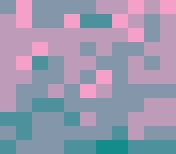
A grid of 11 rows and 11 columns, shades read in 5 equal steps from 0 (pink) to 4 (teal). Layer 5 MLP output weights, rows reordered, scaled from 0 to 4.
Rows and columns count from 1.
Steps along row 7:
up same down up down up up same same same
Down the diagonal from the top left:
2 0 1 1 1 2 1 2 1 2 3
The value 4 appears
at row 11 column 7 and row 11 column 8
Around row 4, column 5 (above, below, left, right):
1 1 1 2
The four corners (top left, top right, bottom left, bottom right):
2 0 3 3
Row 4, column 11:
1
